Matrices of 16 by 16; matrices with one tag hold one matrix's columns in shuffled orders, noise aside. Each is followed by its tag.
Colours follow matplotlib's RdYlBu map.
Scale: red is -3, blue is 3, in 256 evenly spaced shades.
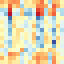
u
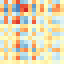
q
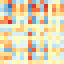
q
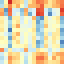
u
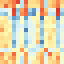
u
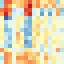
u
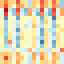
u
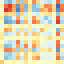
q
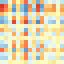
q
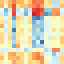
u
